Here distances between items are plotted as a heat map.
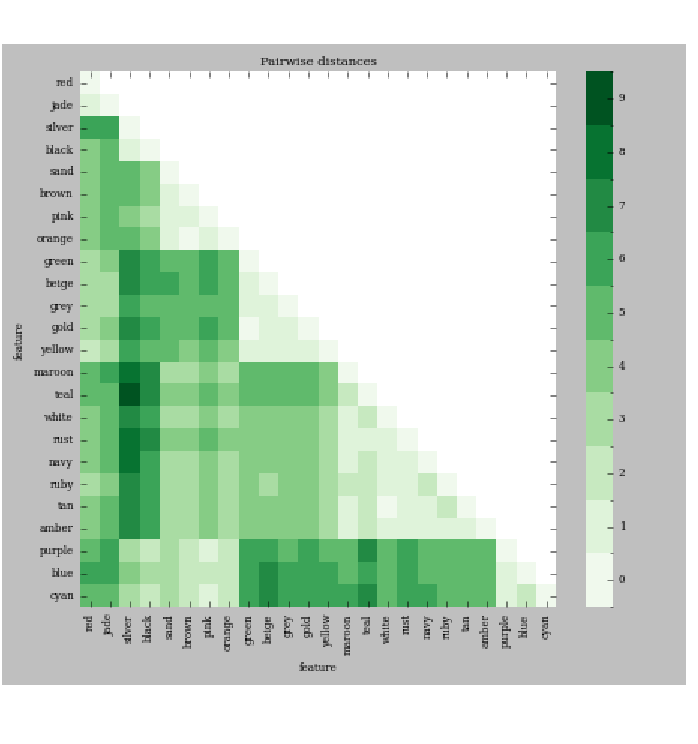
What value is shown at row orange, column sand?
1
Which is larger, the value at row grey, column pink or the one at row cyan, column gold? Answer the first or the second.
the second
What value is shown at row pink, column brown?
1
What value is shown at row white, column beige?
4
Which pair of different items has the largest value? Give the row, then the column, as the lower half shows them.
teal, silver
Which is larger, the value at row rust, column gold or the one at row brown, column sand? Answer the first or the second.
the first
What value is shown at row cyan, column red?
5
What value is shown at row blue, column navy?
5
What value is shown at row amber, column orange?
3
